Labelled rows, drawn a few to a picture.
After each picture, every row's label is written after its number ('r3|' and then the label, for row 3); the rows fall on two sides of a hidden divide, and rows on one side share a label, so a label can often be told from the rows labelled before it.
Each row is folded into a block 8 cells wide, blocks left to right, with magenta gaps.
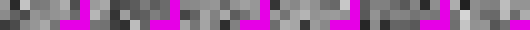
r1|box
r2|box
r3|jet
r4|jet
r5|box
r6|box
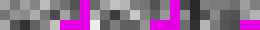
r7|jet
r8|jet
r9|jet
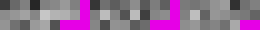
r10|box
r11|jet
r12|jet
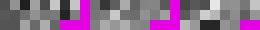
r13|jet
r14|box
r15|jet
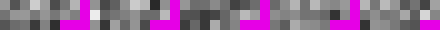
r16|jet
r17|jet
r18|box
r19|jet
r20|box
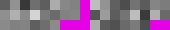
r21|jet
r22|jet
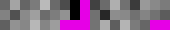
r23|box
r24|box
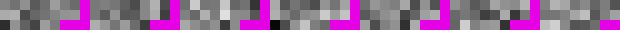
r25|box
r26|box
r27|jet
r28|box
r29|jet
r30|box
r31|jet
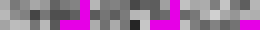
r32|jet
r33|jet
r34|jet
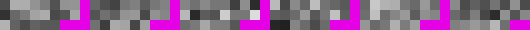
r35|jet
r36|jet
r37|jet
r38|box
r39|jet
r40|box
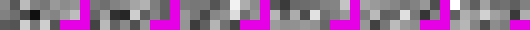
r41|box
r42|box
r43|box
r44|jet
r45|jet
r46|jet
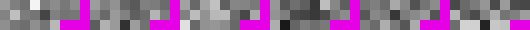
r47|jet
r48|box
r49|jet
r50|box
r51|jet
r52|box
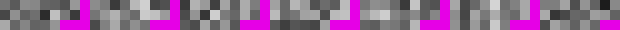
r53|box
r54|box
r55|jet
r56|jet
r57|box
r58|jet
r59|box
